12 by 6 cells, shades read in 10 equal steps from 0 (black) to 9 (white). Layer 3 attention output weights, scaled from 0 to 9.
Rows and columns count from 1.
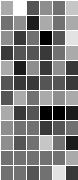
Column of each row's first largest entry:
2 4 6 6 1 1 2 1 1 4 6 5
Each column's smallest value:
2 1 1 0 0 1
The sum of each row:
34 26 22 20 21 15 30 12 22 24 26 25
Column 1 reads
6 4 5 2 6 3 3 6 5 5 4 4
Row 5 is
6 1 5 2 5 2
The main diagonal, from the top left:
6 5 4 2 5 2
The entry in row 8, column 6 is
1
